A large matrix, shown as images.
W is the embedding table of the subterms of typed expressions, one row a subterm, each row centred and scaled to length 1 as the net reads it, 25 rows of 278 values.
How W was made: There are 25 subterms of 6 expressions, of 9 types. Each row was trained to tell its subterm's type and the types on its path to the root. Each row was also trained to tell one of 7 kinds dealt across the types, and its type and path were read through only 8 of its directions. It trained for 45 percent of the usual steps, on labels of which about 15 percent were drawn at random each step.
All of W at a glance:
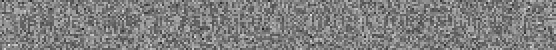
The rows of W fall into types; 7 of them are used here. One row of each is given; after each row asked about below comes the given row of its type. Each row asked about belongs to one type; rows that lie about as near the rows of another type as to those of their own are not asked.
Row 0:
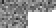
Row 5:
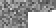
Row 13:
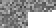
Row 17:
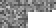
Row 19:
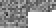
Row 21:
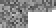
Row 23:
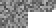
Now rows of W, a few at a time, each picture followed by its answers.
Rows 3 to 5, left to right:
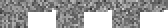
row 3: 17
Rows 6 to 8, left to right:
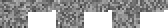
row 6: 0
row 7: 19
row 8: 5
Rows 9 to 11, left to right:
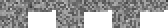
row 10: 5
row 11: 13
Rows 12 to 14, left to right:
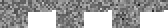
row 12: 5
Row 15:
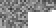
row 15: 21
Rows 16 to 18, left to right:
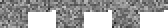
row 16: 21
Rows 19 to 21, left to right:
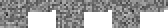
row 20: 17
